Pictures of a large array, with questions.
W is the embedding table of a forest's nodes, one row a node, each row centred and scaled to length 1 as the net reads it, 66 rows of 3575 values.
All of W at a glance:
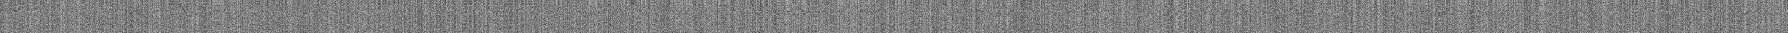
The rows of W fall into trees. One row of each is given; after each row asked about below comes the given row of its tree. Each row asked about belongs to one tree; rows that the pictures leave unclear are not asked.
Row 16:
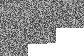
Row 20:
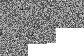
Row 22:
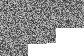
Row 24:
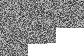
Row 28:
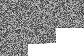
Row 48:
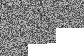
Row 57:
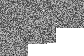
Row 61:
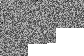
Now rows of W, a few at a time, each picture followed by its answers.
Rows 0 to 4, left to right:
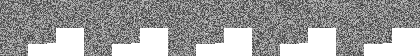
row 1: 16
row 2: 57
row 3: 57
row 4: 16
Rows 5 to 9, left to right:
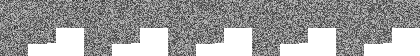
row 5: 16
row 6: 57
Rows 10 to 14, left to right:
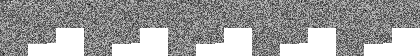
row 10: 20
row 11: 48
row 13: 24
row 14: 61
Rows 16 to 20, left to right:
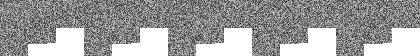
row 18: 57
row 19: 28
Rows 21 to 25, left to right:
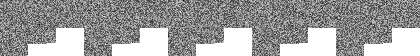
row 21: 20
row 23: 22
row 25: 57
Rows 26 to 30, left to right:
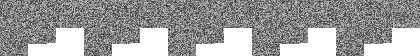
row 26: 61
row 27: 24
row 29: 61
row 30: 24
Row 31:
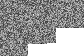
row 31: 57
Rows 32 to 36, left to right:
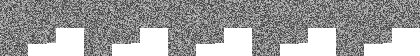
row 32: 22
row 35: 20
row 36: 20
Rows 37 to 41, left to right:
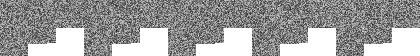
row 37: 48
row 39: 20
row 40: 57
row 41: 24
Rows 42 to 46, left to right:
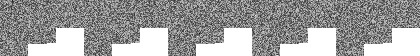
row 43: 22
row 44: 20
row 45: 20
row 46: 57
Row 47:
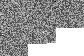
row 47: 22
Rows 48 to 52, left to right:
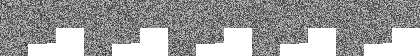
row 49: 48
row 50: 61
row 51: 57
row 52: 57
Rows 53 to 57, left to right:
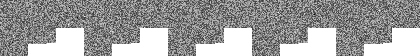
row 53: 20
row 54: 24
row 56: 22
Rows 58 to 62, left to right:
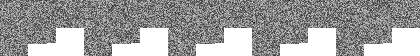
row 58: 16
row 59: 48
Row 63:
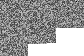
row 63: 28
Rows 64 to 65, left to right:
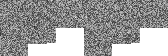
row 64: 20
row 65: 61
